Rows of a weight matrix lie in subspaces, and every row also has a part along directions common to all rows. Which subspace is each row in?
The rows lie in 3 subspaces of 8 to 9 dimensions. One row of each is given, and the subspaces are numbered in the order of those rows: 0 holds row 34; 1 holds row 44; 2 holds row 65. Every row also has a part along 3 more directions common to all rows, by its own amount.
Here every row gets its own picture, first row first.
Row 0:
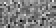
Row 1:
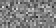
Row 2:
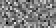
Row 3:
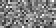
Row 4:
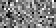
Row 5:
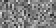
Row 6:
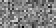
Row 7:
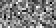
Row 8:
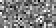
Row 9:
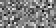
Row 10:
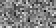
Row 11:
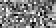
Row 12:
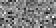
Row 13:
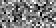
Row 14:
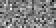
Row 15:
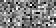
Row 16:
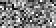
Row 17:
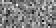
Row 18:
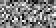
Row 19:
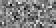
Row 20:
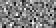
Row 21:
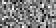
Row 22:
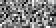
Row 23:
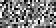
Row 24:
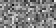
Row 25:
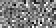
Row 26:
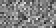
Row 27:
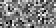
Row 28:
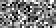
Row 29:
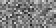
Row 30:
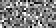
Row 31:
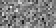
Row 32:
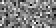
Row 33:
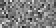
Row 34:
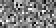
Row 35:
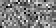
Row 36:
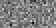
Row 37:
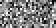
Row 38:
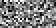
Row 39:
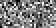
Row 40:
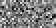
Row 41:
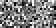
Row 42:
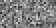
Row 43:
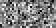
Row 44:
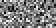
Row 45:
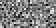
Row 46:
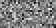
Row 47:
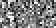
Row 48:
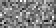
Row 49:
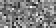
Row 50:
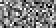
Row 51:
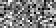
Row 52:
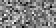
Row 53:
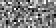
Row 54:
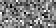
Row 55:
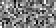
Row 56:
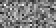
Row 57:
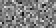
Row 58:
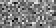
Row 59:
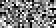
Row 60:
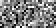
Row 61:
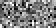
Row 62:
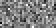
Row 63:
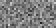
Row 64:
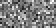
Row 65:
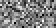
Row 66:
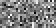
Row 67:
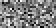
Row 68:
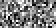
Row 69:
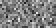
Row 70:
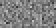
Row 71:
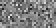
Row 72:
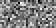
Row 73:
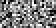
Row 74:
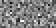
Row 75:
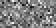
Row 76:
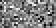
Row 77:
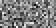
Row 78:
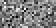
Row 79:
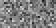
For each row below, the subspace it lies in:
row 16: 0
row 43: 2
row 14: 2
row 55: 0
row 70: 2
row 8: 0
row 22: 1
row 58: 1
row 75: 0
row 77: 0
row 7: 2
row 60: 0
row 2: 1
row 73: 1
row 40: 1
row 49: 0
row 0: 0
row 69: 1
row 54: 0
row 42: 1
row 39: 2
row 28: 2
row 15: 1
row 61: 2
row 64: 2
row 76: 0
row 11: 1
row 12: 1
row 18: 1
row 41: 2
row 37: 2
